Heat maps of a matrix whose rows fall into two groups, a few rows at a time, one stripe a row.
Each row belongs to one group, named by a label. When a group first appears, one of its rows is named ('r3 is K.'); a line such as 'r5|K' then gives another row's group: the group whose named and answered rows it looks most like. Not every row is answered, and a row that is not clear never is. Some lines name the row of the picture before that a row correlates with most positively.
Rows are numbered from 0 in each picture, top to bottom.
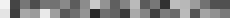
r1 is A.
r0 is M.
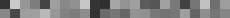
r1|A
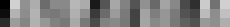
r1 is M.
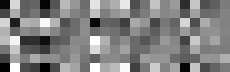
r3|A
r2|A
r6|M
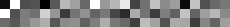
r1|A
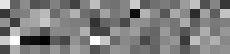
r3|M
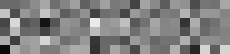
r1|A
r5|M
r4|A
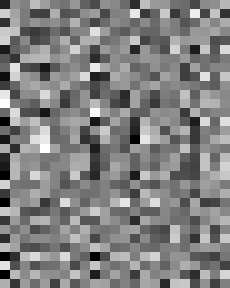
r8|M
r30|M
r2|M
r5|M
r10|A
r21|M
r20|A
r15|M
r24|M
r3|A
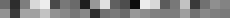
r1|A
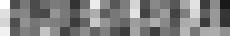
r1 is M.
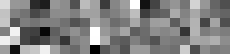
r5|A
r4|A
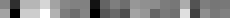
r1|A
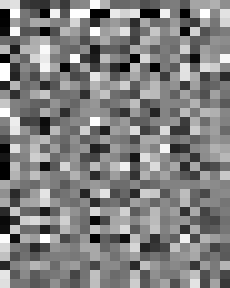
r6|M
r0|A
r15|M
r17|M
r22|A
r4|M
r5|A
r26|A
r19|M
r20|A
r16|M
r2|M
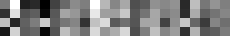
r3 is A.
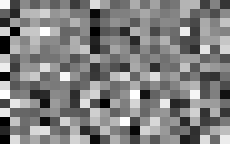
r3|A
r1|A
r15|M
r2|M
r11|M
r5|M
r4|M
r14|M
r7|A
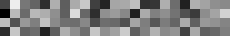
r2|A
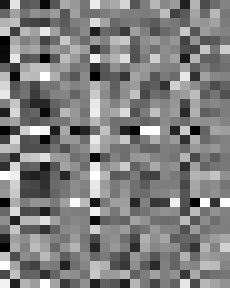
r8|A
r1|M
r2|A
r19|A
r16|A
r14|M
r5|M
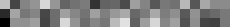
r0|A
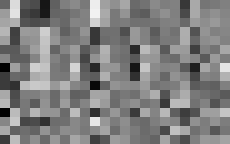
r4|A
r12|M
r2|A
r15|M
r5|M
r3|A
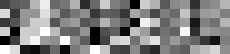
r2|M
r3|A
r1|A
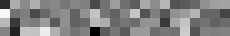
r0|M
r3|A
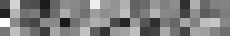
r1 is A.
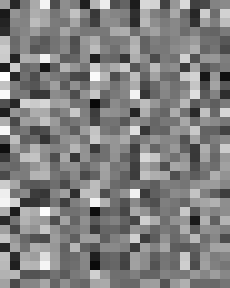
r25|A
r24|M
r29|A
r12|M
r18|M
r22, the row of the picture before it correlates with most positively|2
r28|A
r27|M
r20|A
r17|M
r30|A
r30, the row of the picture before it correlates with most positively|2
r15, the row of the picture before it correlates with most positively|0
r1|M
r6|A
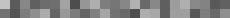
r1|M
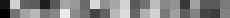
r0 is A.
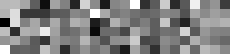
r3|A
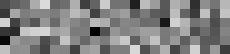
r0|M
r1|M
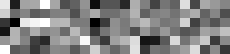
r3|M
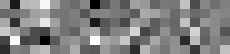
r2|A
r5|M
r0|A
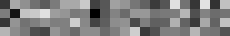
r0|M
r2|M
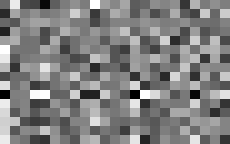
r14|A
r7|A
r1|M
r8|M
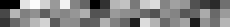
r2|M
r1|M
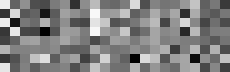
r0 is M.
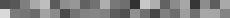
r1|A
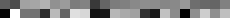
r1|M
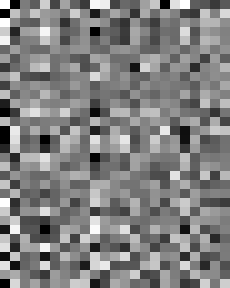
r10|A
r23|A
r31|M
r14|M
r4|A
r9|M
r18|A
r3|A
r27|A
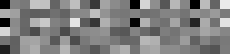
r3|A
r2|M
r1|A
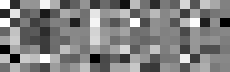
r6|A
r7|M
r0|A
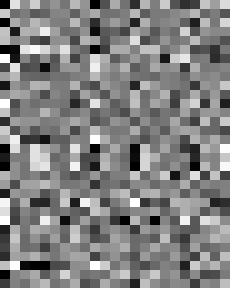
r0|M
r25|M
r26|M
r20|A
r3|A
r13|M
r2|M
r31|M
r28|M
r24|A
